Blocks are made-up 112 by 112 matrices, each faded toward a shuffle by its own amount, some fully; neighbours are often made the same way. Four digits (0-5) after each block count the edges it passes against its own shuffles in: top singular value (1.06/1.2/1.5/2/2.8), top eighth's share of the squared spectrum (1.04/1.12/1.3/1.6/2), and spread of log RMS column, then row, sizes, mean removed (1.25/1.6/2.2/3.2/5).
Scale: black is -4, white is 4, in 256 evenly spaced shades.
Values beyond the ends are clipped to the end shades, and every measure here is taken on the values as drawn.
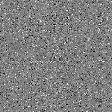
4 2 1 1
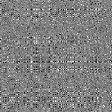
5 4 3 3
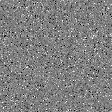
3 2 0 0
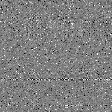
4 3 1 2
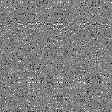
4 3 1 2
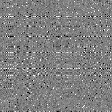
5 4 2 3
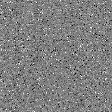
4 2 1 1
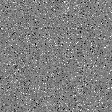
3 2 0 1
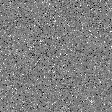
1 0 0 0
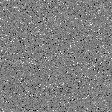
3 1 0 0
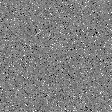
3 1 0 0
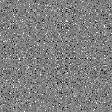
4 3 2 2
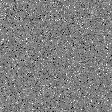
2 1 0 0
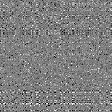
5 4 2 3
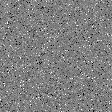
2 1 0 0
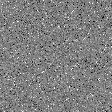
3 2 0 0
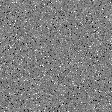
0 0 0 0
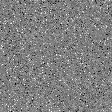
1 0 0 0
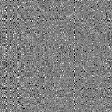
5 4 3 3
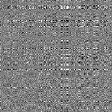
5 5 3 4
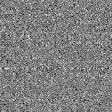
3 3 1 2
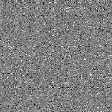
4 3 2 2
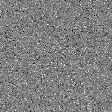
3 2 0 1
